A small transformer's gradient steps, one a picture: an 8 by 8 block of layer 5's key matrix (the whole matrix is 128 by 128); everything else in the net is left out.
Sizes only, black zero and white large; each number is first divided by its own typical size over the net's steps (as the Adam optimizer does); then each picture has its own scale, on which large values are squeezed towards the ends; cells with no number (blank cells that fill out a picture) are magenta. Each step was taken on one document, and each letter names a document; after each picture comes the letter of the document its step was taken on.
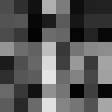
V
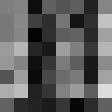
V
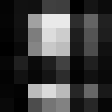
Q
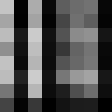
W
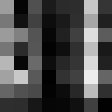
W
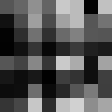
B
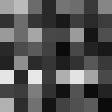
W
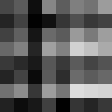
V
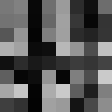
V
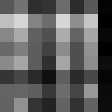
Q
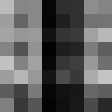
W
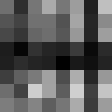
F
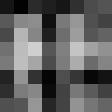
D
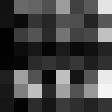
F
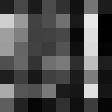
Q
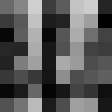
B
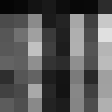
D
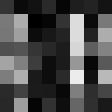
D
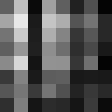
Q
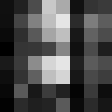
Q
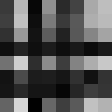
B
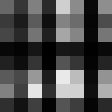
F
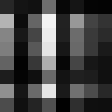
Q
